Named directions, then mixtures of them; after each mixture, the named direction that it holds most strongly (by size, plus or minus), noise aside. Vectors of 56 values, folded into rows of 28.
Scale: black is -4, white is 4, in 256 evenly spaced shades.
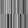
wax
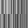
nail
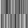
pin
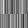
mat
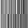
wax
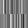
mat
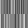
pin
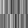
mat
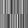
mat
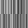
nail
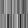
wax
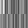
mat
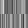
mat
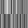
nail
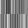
pin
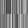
wax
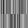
mat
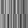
wax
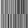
pin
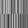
wax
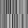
wax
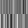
wax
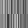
wax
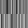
nail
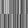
nail
